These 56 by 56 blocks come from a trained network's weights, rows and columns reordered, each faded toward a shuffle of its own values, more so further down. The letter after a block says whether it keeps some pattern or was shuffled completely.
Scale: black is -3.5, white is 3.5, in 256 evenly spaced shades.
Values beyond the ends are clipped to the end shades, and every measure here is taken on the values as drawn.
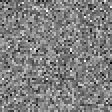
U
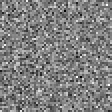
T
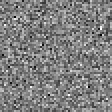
T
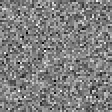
T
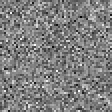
U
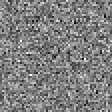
U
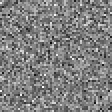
U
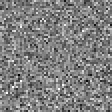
U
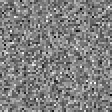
U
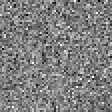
T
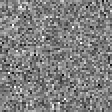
U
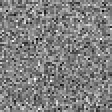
T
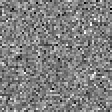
U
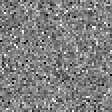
U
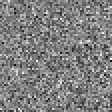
U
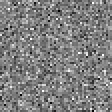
U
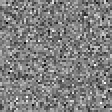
T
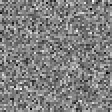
T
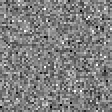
T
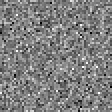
U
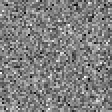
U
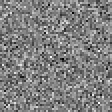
U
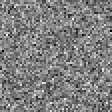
U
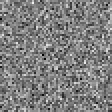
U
